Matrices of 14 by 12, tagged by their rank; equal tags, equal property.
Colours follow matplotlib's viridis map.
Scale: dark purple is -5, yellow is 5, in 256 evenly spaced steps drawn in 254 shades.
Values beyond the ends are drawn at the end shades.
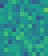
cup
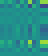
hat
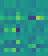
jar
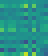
jar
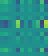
hat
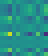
hat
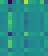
hat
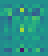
jar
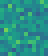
cup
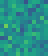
cup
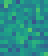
cup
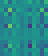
jar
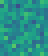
cup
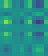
hat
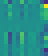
jar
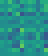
jar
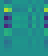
hat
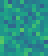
cup
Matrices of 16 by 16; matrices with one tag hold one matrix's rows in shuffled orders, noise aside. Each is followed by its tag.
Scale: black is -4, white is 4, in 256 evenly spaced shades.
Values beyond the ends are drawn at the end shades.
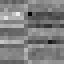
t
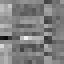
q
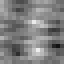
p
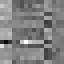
q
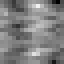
p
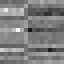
t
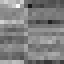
t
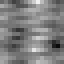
p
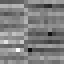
t
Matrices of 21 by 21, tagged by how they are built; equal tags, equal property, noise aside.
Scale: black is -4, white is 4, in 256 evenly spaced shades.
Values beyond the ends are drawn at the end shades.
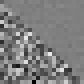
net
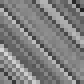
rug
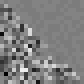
net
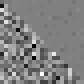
net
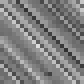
rug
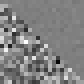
net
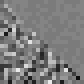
net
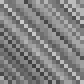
rug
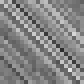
rug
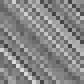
rug
